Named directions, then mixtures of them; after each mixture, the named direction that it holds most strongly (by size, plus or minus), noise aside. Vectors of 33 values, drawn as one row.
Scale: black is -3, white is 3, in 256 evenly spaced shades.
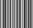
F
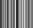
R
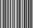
F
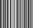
F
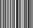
F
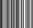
R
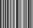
R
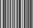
F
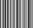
F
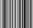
R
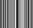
R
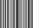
R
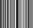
R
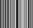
R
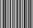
F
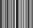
R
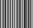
F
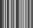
R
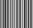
F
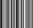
R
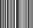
R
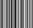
F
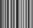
R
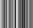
R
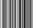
R
